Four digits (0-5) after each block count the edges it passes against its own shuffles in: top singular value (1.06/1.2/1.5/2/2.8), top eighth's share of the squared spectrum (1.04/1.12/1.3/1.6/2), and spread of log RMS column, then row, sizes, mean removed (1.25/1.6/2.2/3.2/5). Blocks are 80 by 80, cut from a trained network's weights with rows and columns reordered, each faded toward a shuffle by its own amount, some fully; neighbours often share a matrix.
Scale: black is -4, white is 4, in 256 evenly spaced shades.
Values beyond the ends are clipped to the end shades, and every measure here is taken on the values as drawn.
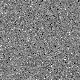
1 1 0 0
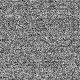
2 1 0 0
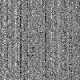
4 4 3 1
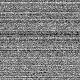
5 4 0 3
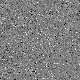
1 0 0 0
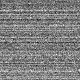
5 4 0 3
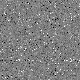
2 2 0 1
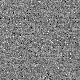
1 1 0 0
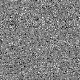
3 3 0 2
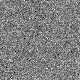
0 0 0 0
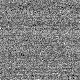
2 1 0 0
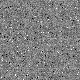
0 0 0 0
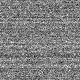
3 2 0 1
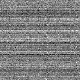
5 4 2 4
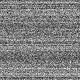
4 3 0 2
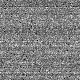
3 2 0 1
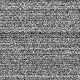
4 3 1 2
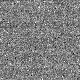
1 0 0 0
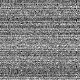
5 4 2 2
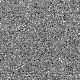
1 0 0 0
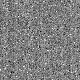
2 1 0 0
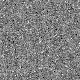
0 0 0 0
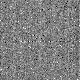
2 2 0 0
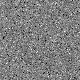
0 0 0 0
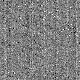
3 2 1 1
